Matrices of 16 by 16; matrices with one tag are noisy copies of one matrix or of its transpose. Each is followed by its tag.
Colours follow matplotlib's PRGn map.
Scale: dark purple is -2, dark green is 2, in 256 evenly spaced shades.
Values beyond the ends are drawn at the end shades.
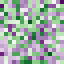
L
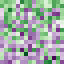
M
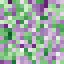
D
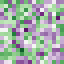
D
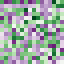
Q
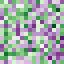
D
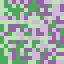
M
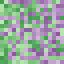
M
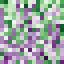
M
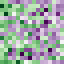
M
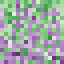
M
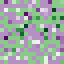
Q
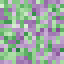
D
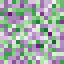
Q
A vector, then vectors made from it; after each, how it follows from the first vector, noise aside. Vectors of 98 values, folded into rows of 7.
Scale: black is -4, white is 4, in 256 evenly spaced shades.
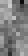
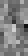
wrapped around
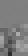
partly zeroed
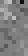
partly zeroed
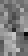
wrapped around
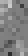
partly zeroed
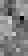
wrapped around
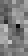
wrapped around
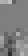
partly zeroed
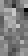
wrapped around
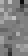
partly zeroed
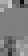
partly zeroed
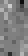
partly zeroed
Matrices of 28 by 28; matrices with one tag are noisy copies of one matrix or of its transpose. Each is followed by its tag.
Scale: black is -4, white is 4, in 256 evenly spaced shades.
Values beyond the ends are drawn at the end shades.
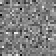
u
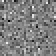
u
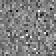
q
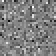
u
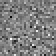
q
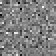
u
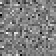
u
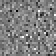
q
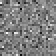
u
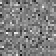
u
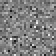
q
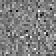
q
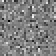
u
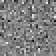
u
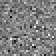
q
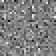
u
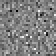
q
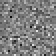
q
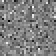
u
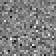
q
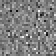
q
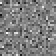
u
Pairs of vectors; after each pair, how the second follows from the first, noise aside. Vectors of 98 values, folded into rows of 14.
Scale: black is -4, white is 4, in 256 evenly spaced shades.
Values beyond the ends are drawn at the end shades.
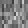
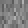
shrunk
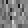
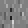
partly zeroed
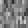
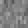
shrunk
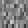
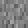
shrunk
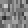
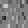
partly zeroed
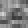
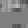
partly zeroed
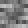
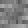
shrunk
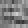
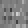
partly zeroed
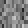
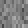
shrunk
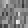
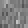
shrunk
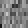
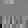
partly zeroed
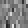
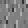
partly zeroed
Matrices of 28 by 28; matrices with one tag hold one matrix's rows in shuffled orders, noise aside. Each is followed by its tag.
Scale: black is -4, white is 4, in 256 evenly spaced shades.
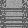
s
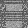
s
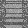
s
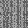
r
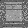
s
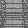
s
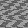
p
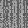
r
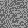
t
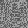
t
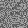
t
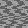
p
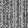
r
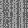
r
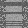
s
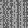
r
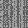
r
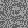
t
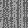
r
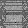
s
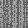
r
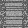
s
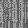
r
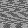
p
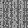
r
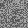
t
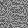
t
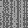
r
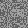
t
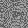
t
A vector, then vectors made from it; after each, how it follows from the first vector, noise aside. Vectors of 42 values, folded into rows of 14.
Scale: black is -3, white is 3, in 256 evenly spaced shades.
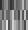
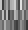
reversed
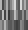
reversed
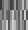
copied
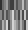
copied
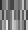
copied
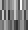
reversed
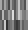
wrapped around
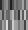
copied
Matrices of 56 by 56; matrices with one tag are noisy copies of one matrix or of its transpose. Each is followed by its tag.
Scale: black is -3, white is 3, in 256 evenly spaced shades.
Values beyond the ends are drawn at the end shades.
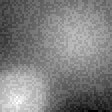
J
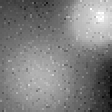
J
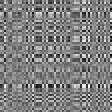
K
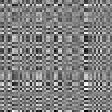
K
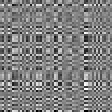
K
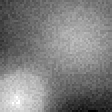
J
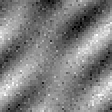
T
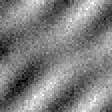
T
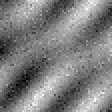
T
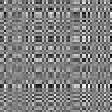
K
